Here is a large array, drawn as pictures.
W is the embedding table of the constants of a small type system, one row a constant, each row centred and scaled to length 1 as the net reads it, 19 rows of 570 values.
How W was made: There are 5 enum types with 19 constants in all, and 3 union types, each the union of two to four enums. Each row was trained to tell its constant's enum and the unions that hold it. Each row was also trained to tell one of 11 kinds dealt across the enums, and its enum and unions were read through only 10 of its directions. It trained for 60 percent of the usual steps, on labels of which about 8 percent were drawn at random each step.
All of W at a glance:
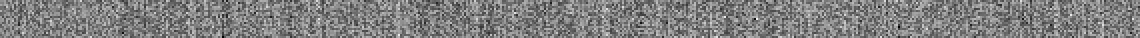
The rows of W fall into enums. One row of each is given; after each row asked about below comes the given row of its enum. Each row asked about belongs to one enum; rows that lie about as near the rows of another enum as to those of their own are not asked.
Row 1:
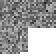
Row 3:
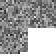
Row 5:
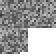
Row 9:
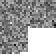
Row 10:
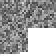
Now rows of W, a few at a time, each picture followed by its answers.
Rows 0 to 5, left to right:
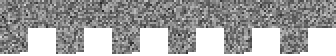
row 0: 1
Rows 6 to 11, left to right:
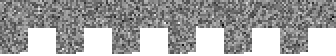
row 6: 3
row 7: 3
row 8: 5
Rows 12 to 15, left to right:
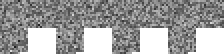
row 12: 3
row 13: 1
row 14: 5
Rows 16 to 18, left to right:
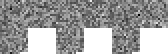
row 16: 9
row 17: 3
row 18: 5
